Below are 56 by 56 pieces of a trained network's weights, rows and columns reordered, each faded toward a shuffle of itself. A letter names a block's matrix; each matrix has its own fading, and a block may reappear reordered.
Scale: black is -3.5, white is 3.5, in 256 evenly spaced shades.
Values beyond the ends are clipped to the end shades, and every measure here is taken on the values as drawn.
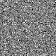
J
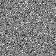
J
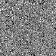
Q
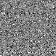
J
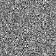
Q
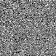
J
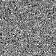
J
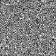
Q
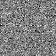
J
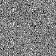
Q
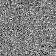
J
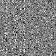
Q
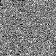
J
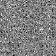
Q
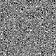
Q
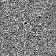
Q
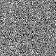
Q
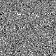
J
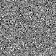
J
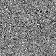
J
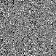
Q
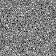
J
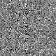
Q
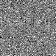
J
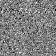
J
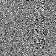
Q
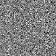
Q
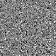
Q
